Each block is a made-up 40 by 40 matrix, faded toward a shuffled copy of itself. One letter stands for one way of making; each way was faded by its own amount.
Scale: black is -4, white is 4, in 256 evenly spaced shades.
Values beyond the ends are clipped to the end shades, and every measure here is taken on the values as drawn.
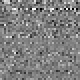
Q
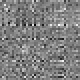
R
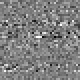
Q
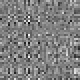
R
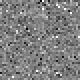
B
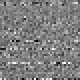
Q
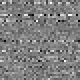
Q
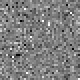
B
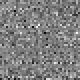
Q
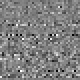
Q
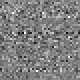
Q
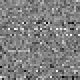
Q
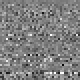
Q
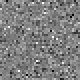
B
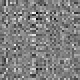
R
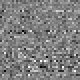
Q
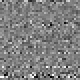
Q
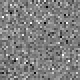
B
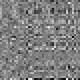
R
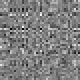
R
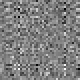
R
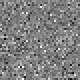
B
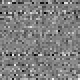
Q
